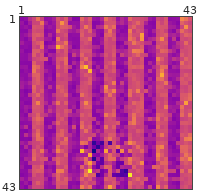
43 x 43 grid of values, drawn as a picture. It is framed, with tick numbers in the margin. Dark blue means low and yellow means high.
Odd patch: rougher, in the bottom middle. Slope: none. Roughest part: bottom middle. Stripes: upright, repeating 7 times.
